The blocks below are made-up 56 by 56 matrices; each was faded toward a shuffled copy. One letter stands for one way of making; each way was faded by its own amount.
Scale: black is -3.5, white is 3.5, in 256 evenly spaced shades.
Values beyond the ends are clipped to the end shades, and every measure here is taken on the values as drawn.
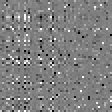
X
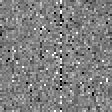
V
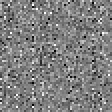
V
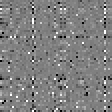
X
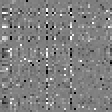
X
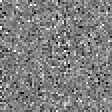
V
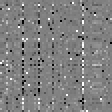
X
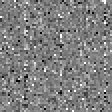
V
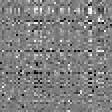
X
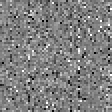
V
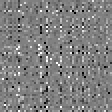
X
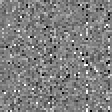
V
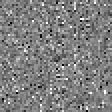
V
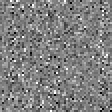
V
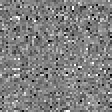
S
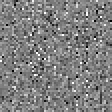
V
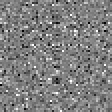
S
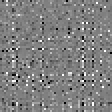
X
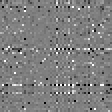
X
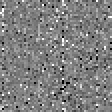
V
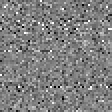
S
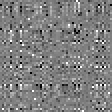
X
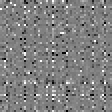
X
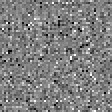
S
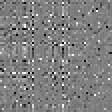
X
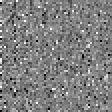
V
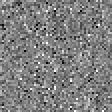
V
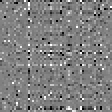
X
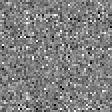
S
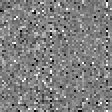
V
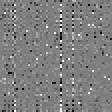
X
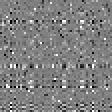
X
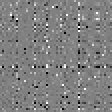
X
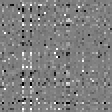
X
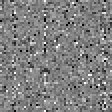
V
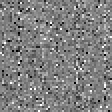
V
